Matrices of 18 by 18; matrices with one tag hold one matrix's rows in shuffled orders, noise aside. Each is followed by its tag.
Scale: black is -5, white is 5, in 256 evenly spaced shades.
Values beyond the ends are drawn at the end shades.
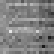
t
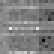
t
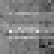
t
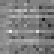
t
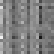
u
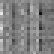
u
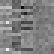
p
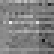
t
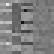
p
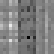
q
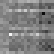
t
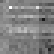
t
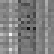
q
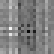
q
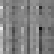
u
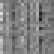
u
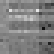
t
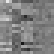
p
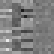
p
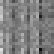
u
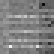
t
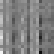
u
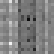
q
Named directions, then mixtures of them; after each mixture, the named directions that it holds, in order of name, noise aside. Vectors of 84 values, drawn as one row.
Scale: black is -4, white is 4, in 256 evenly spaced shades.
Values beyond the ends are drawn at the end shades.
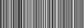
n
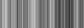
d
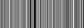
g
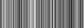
d, g, n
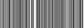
g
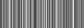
g, n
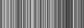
d, g, n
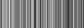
d, g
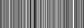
g, n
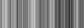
d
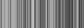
d, g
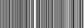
g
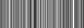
g, n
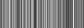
d, g, n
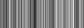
d, g, n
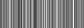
g, n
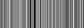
g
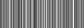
g, n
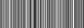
g, n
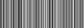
n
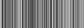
d, n
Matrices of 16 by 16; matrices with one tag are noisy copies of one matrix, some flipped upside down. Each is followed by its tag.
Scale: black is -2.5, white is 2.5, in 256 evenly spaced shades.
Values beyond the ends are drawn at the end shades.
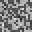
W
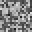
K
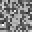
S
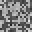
K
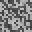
W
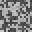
K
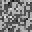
W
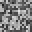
K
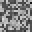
K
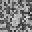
S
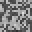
K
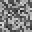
W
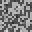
W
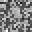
S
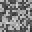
K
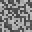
W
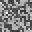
W
